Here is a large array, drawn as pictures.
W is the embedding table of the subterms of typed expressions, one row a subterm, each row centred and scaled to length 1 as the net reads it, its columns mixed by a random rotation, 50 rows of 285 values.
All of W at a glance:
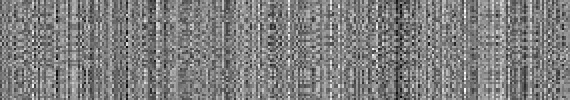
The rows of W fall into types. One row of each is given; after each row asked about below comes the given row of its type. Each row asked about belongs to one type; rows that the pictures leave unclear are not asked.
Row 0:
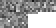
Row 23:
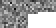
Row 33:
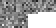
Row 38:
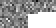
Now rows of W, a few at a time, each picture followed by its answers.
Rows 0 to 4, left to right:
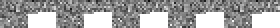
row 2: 38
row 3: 33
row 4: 0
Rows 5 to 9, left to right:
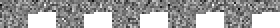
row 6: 38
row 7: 38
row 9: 23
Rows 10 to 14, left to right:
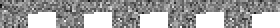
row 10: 23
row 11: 0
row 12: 38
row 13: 33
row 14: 38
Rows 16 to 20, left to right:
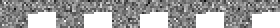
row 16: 33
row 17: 0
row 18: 38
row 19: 38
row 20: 33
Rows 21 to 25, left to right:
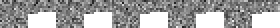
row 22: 38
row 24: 33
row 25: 0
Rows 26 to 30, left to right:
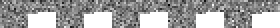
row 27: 33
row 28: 33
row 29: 38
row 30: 0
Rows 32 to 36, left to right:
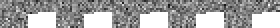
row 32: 38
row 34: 23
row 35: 23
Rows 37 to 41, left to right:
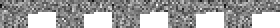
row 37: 23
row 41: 23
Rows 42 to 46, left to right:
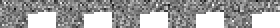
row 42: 33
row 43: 33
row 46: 0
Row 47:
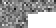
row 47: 33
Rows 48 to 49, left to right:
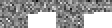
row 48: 38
